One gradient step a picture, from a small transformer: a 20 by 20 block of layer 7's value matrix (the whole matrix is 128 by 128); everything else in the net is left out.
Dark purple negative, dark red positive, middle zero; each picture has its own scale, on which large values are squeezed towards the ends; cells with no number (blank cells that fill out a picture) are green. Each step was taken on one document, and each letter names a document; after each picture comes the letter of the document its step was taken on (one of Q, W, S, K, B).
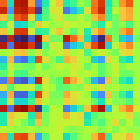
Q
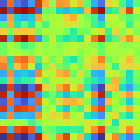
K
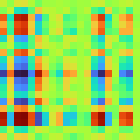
Q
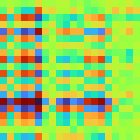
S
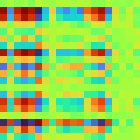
S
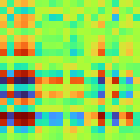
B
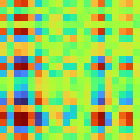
Q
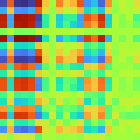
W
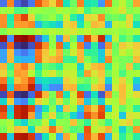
W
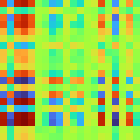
B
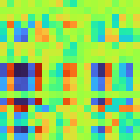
Q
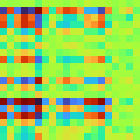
S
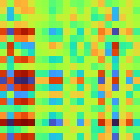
B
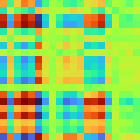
S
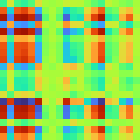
K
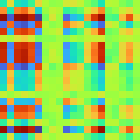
K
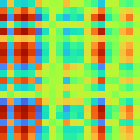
K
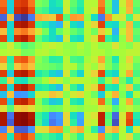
B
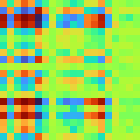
S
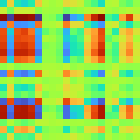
K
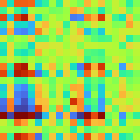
W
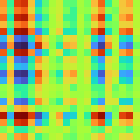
Q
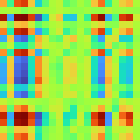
Q
